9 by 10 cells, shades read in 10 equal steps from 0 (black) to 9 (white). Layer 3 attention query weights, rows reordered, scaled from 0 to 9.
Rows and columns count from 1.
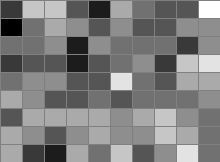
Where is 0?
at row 2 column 1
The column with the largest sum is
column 10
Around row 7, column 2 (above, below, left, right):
5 5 3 6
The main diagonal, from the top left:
2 4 5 1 3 3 6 7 8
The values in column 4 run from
1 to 6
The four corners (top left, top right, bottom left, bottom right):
2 9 6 4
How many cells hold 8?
3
